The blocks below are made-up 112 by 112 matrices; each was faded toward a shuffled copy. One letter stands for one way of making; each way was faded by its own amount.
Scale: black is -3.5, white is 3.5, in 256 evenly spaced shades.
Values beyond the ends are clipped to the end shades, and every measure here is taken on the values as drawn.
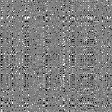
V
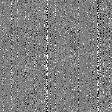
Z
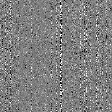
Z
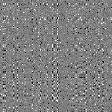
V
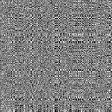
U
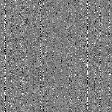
Z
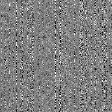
Z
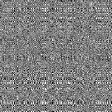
U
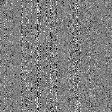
Z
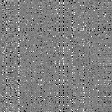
V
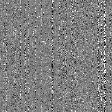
Z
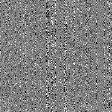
Z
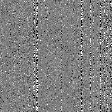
Z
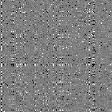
V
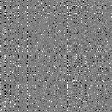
V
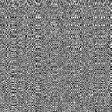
U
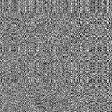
U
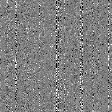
Z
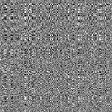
U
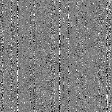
Z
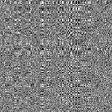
U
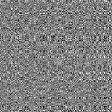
U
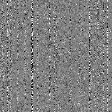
Z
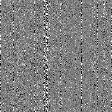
Z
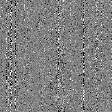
Z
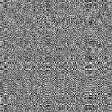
U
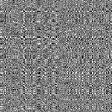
U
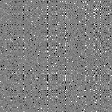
V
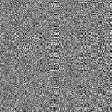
U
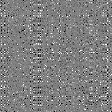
V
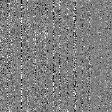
Z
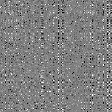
V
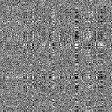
U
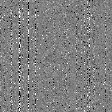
Z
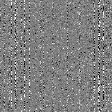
Z
